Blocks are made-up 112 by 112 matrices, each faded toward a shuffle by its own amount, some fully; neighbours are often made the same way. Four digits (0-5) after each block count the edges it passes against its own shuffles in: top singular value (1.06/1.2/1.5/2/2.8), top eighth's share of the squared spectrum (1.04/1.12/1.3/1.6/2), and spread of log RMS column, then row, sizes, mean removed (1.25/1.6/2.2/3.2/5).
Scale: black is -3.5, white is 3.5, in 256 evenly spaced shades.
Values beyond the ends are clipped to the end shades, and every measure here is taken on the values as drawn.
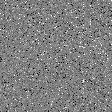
0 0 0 0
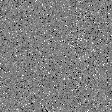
1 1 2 0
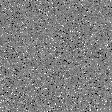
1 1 0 0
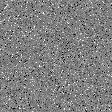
0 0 0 0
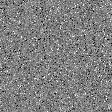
0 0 0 0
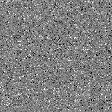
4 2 1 1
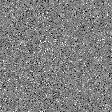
3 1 0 0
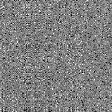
4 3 2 2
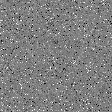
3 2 0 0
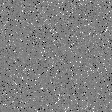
0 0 0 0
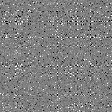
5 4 2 3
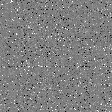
3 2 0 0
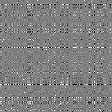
5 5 3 4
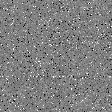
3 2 0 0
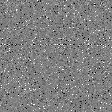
3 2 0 1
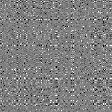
5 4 3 3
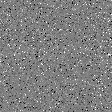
2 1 0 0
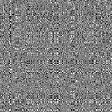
5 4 3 3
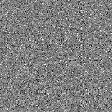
4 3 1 1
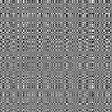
5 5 5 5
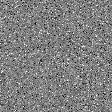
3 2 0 0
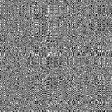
5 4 3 3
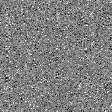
3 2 1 1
